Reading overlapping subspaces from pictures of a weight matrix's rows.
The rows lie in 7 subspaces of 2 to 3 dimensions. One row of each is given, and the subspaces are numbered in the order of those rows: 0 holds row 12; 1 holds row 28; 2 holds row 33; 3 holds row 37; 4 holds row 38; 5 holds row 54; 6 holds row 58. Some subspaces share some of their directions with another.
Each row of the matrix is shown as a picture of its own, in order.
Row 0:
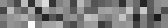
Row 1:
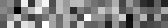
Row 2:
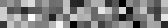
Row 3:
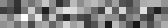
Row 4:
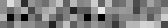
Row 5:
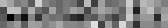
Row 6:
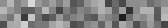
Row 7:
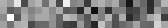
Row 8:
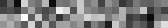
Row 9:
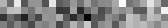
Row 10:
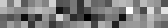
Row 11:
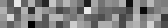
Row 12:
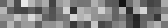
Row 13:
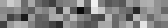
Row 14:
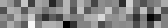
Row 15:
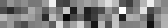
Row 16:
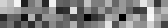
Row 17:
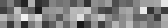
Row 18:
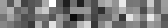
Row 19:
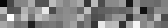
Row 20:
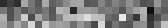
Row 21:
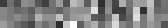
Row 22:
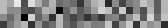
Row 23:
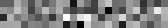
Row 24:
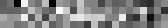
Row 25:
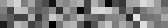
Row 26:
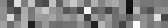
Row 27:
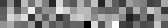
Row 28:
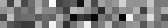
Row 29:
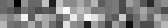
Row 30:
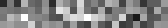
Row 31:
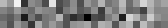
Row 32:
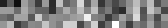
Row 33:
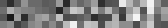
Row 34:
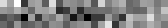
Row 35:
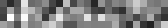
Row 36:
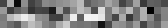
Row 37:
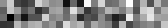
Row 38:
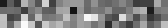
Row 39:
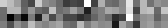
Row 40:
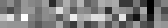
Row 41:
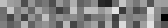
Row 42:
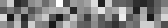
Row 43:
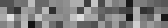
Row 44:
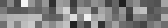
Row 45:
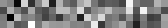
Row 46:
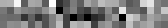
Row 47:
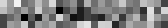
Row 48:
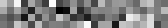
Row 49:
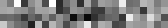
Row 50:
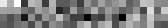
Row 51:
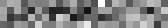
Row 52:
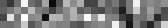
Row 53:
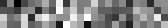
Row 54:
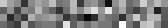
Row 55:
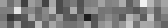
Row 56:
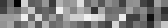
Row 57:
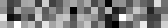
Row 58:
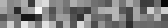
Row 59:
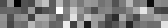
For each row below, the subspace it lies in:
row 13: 1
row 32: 2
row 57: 4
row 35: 1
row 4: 1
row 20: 4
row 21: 2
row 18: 1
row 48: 4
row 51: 4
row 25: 1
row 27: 4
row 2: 0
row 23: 5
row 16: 4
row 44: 0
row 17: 6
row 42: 1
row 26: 2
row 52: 1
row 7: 2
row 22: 0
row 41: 5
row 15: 5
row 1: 6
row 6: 0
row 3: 5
